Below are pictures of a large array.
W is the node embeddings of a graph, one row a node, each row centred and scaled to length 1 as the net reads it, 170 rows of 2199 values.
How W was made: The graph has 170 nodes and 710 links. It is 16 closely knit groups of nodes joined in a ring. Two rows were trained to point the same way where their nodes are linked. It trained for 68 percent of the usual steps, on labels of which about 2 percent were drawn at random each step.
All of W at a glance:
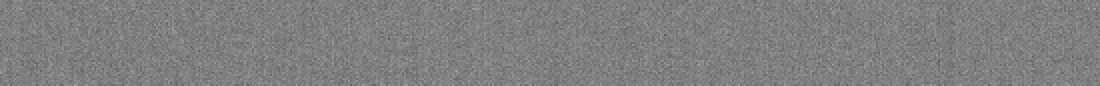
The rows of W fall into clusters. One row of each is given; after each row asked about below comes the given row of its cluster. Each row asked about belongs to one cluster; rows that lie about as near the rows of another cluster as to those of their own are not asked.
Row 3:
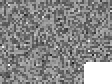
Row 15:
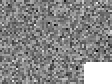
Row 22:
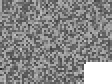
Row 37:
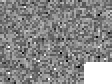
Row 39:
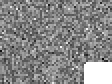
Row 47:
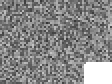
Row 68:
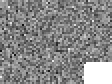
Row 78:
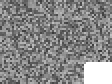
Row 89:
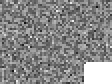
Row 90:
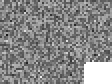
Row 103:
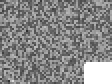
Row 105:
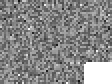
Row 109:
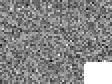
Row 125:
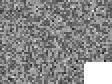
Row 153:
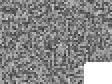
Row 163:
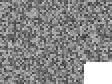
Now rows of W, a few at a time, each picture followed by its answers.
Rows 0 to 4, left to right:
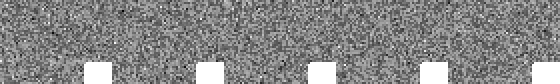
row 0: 78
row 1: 125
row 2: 68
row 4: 89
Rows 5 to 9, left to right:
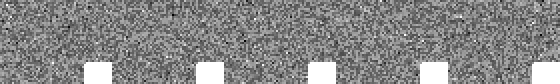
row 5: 78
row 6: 109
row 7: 37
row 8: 103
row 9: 153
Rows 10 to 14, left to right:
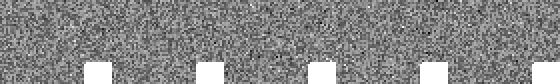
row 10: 125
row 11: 37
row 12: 39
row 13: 3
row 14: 90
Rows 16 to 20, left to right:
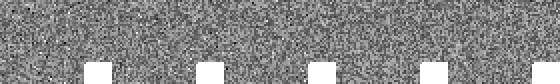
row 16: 3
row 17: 125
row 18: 125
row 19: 3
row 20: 105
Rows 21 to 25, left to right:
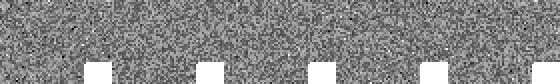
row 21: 68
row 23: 90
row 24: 109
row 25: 153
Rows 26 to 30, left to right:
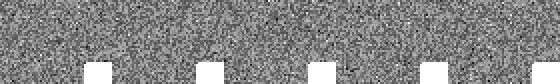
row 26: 153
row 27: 105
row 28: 47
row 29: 90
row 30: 153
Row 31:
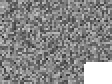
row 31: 68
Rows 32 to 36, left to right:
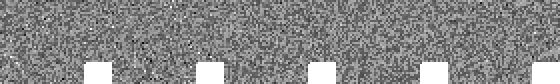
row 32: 105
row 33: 37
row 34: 89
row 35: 22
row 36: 153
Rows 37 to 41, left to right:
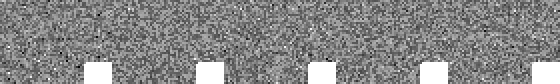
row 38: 163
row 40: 39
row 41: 109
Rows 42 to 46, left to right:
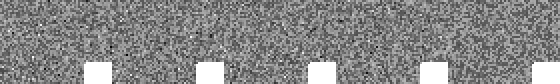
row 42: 103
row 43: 105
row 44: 89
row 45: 153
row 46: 89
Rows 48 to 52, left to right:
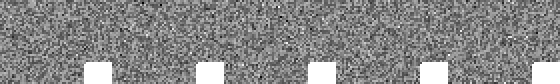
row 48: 78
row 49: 89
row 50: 90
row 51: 90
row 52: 105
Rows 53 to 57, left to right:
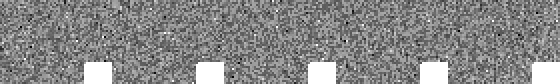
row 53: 37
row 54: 68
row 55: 3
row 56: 105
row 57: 47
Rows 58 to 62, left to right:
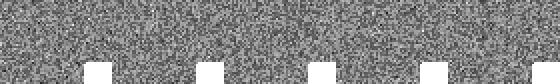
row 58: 39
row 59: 90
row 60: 47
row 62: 39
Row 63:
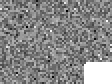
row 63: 109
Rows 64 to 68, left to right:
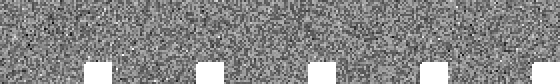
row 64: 47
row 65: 90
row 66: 47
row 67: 39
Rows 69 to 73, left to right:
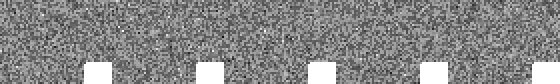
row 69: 15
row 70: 37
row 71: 105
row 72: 103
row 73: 22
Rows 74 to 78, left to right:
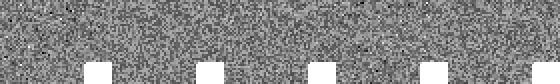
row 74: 47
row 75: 125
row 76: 15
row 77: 109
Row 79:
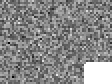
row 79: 78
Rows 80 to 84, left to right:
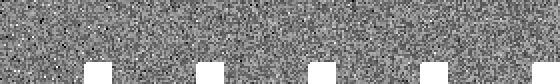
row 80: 163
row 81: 103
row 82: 3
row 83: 78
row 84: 47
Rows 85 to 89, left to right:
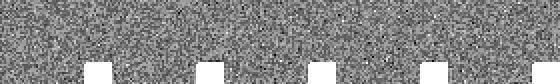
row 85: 125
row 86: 153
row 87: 89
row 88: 163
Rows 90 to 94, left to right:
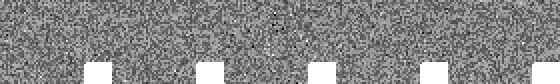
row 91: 103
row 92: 47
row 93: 3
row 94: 153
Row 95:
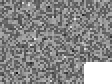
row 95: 109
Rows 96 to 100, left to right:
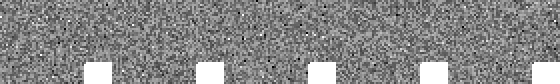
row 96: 153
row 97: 90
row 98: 15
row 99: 109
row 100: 15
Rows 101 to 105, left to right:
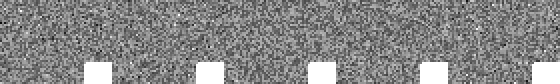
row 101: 37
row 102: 78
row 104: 15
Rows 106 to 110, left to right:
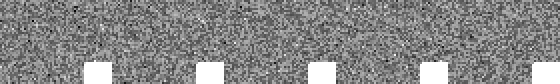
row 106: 153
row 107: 78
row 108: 125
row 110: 78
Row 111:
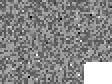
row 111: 105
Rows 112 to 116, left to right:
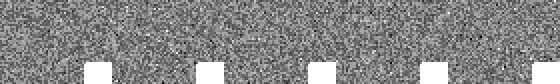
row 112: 125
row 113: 89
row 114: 109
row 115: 90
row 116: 163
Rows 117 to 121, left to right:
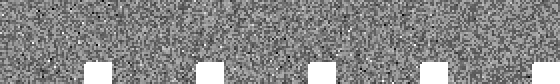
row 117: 163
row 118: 105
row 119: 68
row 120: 105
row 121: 22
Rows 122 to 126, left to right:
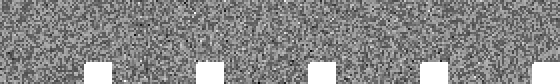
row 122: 22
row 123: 103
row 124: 90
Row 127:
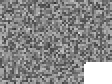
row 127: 89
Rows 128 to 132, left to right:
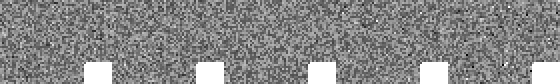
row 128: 89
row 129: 109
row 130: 22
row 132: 153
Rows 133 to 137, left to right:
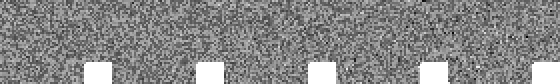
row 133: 78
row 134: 103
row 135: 125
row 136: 153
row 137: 105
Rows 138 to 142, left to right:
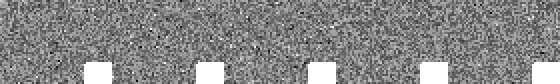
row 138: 68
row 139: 15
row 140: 15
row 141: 103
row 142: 3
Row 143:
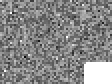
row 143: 125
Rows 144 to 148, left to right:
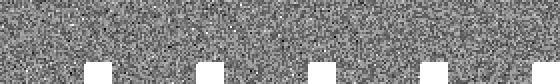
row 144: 109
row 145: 3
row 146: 37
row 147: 37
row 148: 78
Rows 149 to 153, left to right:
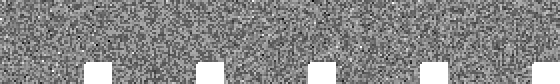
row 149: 15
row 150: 163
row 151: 153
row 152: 89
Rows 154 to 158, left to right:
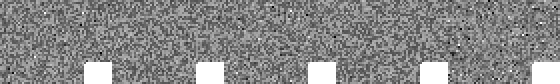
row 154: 3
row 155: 103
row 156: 109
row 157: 39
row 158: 103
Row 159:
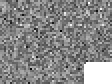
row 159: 68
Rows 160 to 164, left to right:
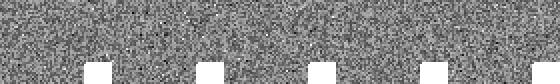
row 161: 90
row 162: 89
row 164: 105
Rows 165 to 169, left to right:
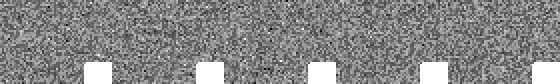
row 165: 109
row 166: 78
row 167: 89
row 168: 89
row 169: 39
